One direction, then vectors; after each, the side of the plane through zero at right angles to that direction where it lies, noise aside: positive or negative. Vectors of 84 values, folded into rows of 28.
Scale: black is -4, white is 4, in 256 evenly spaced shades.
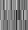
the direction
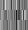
positive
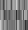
positive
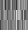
negative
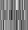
positive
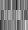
negative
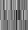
positive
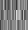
negative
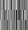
positive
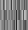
positive
